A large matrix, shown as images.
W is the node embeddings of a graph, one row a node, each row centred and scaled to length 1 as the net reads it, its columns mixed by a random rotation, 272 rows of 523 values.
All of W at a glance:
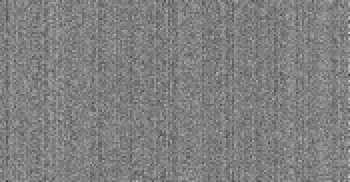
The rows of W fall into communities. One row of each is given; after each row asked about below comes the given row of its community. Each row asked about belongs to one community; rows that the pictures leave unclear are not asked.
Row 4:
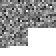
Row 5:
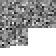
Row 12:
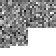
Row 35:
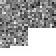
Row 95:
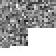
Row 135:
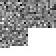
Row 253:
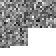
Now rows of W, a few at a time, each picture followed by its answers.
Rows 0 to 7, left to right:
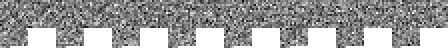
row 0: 95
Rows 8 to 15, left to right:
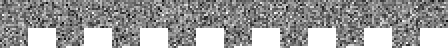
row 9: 253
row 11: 95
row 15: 95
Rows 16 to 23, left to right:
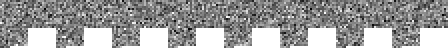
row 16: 253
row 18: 135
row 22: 12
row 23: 35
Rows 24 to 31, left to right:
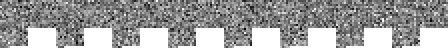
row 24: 4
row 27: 4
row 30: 12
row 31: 12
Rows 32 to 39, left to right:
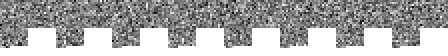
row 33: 12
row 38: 95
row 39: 4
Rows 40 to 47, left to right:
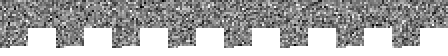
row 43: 253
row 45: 95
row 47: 95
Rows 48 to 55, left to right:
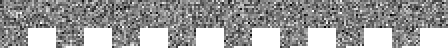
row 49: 253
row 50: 4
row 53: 135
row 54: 35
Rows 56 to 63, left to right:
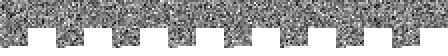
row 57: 135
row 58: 5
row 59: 35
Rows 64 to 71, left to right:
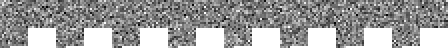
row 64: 253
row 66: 12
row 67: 135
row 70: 4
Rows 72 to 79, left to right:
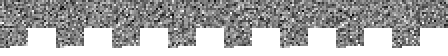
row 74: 253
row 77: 95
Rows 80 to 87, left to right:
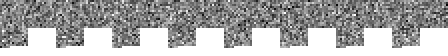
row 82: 35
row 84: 253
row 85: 35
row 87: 35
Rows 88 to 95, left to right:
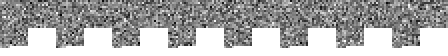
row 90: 95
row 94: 35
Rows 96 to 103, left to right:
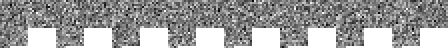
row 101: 4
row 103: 95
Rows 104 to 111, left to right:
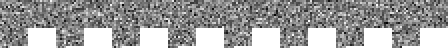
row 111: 12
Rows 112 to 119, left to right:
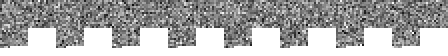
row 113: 253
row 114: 135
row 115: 135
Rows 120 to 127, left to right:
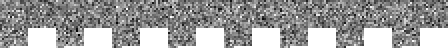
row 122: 253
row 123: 253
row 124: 12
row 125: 12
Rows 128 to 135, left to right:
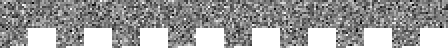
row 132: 12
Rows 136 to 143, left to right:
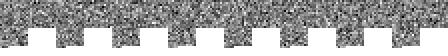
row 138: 35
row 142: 35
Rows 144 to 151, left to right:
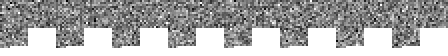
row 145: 135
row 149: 4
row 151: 5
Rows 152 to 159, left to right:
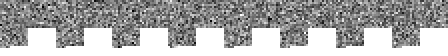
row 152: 35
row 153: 95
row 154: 135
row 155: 95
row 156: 35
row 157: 253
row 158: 12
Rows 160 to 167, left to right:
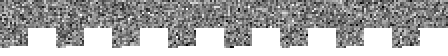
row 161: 253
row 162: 135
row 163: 12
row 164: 12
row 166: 253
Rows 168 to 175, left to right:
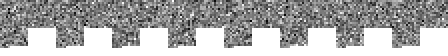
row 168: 5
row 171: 253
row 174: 35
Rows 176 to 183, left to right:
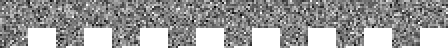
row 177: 12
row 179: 253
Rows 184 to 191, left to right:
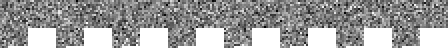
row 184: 4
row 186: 35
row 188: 5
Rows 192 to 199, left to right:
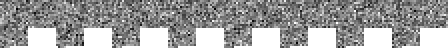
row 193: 95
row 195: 35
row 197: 35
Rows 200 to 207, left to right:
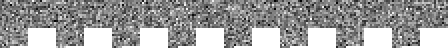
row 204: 253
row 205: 95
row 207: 4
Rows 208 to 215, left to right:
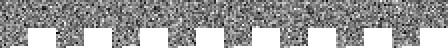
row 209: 135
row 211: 95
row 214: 35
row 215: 253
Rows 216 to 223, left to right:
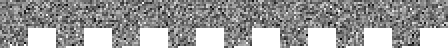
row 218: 95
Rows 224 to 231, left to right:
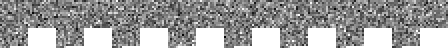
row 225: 4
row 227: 35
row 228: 253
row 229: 135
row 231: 5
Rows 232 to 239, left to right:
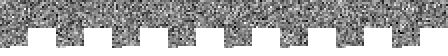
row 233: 95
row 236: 135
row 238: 253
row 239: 95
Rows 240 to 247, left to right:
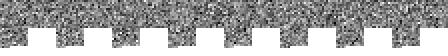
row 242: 35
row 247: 4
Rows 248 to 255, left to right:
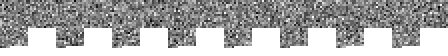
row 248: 4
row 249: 135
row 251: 5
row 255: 95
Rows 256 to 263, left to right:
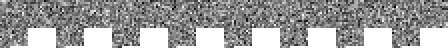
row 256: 253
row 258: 95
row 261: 95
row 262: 5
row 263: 135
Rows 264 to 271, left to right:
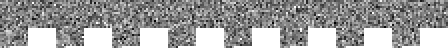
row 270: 135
